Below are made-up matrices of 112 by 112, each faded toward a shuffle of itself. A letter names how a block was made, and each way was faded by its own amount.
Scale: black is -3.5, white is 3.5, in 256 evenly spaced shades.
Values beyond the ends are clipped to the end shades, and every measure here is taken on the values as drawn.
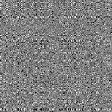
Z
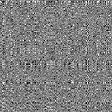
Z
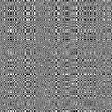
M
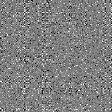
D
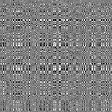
M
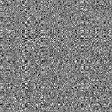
Z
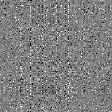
D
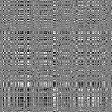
M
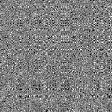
Z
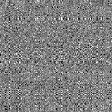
Z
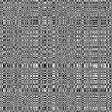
M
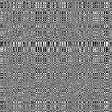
M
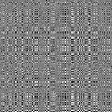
M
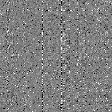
D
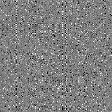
D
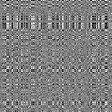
M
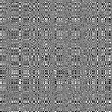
M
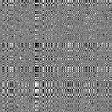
M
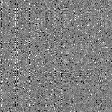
D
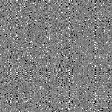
D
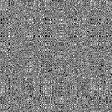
Z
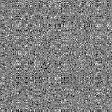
Z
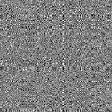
Z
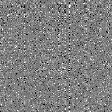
D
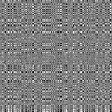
M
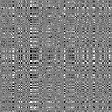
M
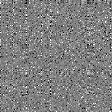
D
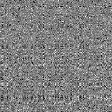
Z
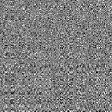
Z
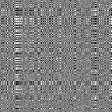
M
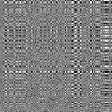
M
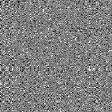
D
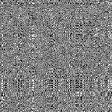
Z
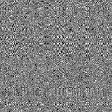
Z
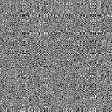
Z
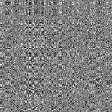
Z
